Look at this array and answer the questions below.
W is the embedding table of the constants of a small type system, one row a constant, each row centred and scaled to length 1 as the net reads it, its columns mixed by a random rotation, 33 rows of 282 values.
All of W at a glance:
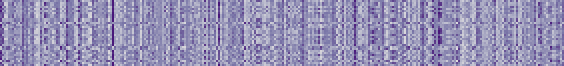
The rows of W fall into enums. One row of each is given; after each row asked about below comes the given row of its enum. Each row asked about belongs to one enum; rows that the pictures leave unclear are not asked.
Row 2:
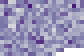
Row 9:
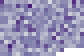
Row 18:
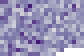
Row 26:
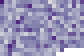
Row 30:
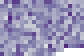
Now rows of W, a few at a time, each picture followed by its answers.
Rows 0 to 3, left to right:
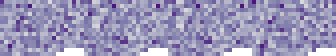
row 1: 2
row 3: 26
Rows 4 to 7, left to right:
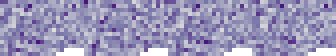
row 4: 18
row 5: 26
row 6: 18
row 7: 2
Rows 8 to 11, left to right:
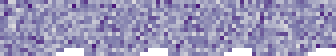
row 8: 2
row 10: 9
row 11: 30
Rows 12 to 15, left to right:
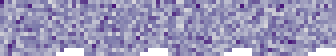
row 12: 26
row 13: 9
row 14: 2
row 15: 18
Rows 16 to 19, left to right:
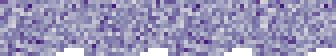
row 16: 18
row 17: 9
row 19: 2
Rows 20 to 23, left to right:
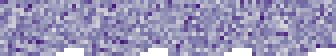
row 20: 18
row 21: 18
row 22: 9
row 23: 30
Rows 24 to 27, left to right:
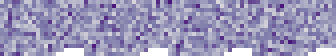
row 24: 30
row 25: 9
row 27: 18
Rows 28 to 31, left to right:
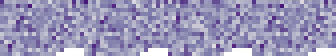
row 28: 9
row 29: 26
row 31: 9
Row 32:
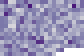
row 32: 2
